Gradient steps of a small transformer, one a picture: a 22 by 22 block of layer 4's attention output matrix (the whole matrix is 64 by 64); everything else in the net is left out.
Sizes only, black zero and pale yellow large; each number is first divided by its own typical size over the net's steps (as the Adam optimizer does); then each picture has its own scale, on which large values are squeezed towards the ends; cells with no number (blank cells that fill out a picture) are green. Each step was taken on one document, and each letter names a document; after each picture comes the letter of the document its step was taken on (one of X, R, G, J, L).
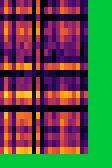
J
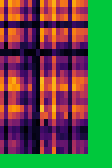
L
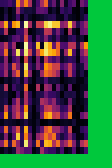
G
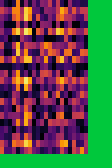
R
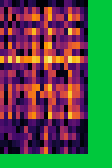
R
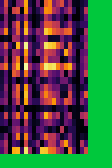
G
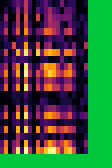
G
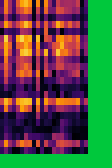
J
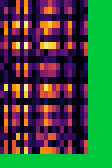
G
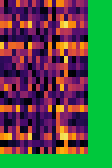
R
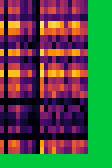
L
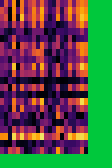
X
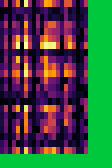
G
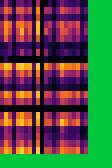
J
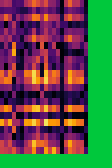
L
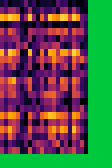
R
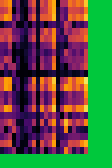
L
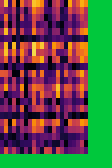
X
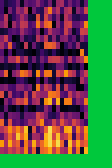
X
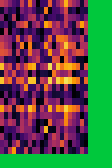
R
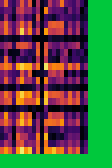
J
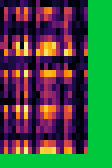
G
